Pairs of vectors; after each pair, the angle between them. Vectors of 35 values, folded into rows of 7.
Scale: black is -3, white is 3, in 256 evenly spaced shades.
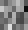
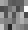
nearly opposite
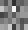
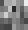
partly opposed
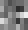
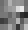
nearly opposite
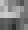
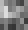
nearly parallel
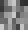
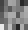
nearly parallel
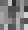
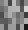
nearly opposite
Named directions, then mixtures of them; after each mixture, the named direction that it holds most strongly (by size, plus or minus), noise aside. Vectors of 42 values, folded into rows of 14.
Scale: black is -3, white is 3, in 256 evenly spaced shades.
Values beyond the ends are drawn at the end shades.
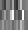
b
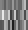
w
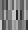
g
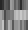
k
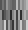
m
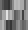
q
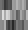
q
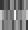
k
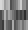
k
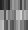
k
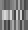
m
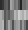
k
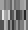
w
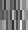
m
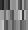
k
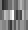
b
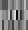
g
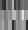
k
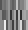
m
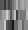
q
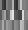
b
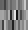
w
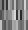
g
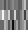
w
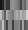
k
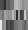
q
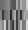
m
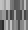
q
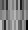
g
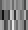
w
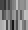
m
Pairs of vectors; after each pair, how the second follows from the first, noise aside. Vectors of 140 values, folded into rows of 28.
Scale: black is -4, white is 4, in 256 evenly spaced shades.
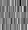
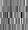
shuffled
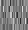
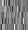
wrapped around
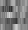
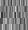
shuffled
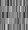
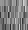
shuffled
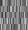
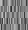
negated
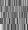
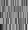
negated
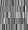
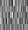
shuffled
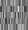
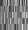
wrapped around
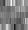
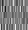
shuffled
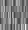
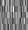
shuffled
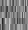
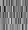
shuffled
